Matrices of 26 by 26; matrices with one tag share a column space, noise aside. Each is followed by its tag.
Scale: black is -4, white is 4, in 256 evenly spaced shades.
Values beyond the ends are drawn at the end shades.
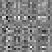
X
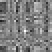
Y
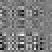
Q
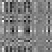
Y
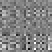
Q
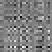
X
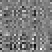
Q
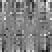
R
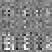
Q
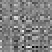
X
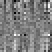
R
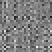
X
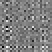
X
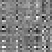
X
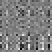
Q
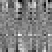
R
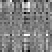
R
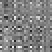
X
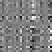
X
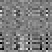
Q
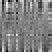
R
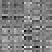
X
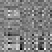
Q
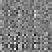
Q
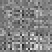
Q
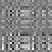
Q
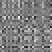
X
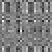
Y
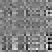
Q
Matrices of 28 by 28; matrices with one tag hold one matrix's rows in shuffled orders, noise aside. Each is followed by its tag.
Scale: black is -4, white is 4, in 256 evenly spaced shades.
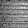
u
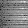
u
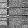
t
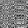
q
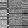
t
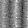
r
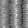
r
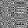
q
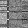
t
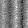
r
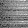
u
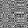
q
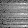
u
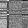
t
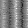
r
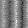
r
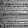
u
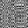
q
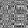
q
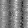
r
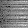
u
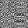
q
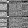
t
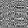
q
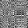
q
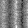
r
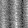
r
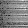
u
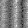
r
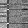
t
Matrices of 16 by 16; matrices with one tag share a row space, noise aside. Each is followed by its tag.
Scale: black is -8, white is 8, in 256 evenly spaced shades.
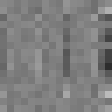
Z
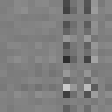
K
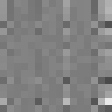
Z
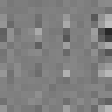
Z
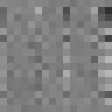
Z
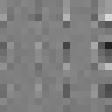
Z
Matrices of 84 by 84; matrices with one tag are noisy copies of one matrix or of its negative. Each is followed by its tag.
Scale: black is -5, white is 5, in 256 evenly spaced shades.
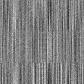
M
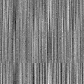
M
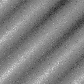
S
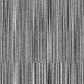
M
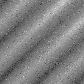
S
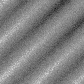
S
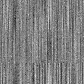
M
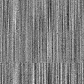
M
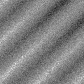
S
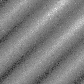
S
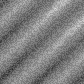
S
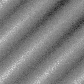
S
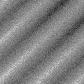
S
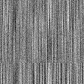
M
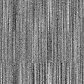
M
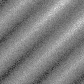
S
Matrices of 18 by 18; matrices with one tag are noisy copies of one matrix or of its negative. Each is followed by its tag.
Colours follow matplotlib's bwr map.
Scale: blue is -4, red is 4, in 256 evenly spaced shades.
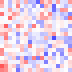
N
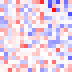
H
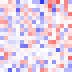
H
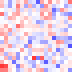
N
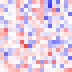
H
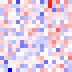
H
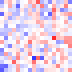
N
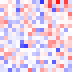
H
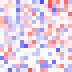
H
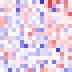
H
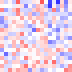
H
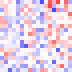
H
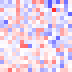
H
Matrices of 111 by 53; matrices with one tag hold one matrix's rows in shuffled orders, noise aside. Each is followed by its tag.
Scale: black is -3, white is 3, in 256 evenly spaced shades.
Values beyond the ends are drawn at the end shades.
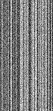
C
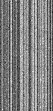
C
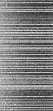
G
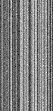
C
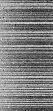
G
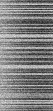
G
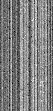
C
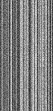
C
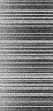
G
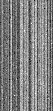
C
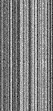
C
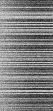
G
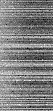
G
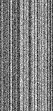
C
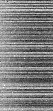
G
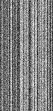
C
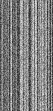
C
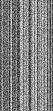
C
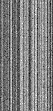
C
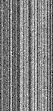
C
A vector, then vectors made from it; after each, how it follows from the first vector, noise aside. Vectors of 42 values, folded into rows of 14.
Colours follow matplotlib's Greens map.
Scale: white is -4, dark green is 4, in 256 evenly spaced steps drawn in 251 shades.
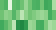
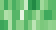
wrapped around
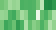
wrapped around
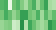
sign-scrambled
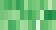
wrapped around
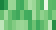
wrapped around
